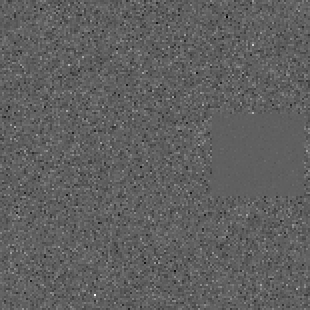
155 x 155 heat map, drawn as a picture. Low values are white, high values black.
The halves do not mirror each other. The distribution is heavy-tailed on both sides. No regular stripes run through it. An odd patch, calmer than its surroundings, sits in the middle right. The middle right is the calmest part. The grain is fine, like static.
